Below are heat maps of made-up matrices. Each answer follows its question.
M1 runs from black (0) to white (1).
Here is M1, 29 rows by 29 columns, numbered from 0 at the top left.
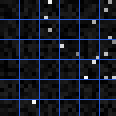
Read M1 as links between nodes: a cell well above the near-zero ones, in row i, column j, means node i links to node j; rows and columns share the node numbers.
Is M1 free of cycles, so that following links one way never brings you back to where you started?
yes
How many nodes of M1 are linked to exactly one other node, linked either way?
11
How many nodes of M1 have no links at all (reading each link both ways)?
8
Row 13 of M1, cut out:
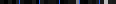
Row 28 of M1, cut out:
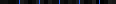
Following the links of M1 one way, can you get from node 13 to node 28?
yes
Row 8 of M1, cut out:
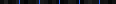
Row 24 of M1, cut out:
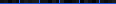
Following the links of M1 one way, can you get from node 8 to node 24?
no
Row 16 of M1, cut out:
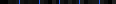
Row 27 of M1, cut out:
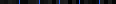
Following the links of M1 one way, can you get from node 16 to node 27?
no
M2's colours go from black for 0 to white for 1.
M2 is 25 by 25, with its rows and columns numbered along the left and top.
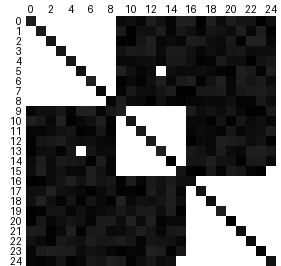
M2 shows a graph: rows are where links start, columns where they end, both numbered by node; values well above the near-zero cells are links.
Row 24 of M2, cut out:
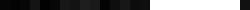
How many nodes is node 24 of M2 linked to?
9
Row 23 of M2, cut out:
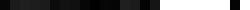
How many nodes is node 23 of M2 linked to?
8
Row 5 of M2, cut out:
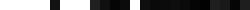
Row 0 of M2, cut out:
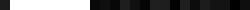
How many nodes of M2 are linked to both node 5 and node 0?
7
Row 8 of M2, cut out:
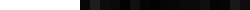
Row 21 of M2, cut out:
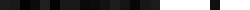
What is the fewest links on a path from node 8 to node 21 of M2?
5
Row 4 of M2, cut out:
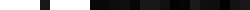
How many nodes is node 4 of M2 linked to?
8
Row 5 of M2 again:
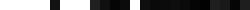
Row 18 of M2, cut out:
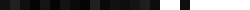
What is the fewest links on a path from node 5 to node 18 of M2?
4
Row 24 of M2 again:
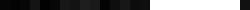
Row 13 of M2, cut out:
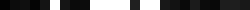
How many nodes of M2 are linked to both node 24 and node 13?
1
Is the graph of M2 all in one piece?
yes
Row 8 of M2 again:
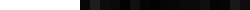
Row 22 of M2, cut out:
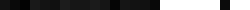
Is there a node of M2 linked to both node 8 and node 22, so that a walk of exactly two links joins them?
no
